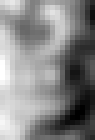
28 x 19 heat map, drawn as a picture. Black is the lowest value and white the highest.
Slope: up to the left. Average level on the scale: 50%. Lone odd cells: none. Ninth with the lowest average: bottom right.
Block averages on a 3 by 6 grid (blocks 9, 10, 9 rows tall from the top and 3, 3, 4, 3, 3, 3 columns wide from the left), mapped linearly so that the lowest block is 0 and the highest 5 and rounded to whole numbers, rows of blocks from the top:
433431
544300
543200
